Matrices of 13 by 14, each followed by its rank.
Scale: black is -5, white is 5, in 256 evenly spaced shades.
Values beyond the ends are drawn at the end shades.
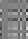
one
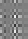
one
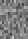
full rank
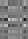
one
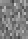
full rank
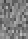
full rank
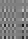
one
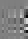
one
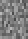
full rank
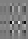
one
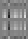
one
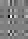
one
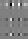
one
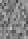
full rank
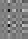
one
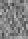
full rank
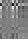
one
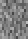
full rank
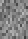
full rank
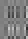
one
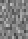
full rank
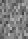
full rank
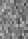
full rank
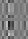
one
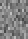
full rank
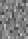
full rank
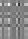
one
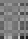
one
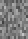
full rank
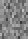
full rank
